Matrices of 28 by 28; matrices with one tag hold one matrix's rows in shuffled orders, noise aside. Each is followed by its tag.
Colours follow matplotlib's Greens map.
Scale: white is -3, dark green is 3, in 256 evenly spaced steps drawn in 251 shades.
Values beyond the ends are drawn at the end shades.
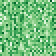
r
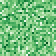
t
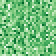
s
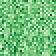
r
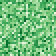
t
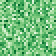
s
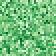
t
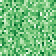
r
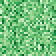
r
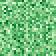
s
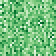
r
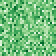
r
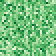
s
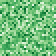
t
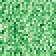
r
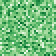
t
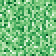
s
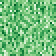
r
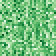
s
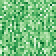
r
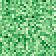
t
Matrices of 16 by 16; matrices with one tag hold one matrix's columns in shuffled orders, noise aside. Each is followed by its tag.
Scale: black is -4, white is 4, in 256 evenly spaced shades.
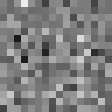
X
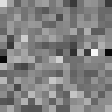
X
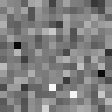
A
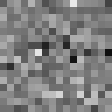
X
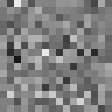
X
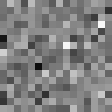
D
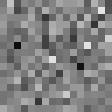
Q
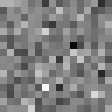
A
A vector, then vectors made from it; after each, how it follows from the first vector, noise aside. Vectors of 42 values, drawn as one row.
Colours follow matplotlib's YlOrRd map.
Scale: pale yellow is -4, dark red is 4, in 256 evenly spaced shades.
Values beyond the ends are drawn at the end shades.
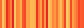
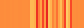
partly zeroed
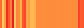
partly zeroed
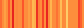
partly zeroed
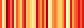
scaled up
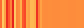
partly zeroed
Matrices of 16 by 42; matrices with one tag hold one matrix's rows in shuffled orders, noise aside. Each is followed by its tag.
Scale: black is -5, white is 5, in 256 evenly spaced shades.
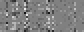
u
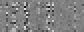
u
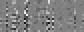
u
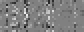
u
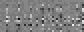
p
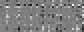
p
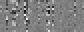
u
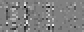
u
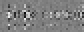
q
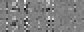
u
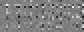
p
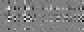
q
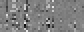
u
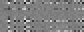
q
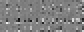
p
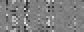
u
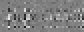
q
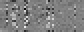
u
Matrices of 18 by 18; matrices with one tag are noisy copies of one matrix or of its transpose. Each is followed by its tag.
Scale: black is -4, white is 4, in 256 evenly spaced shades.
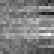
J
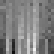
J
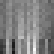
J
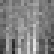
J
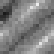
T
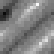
T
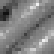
T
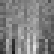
J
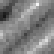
T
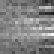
J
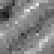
T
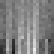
J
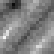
T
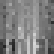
J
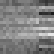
J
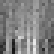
J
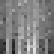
J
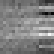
J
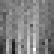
J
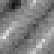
T
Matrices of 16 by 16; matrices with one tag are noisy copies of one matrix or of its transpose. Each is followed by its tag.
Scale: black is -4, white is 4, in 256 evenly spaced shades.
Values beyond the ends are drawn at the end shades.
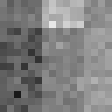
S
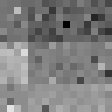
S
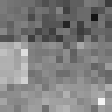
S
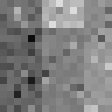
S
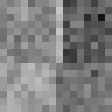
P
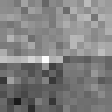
P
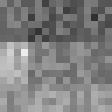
S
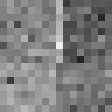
P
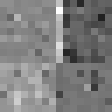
P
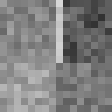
P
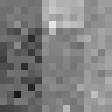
S
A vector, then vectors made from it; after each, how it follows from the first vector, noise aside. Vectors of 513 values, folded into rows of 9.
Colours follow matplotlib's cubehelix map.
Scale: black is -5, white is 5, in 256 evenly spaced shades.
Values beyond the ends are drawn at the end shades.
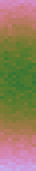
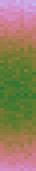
reversed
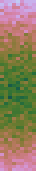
reversed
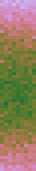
reversed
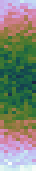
scaled up
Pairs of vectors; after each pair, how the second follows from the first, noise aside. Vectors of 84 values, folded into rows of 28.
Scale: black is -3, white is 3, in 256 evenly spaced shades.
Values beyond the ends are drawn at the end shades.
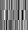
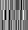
reversed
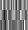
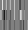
partly zeroed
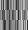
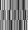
reversed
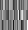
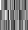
reversed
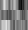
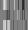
partly zeroed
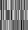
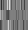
partly zeroed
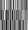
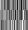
reversed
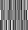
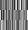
reversed
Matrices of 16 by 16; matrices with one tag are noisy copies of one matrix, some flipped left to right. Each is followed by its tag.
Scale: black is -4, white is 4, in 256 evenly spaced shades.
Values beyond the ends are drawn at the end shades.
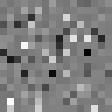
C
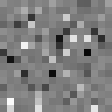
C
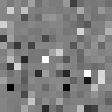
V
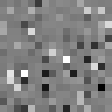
V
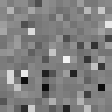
V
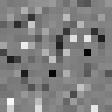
C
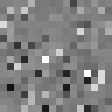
V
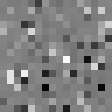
V
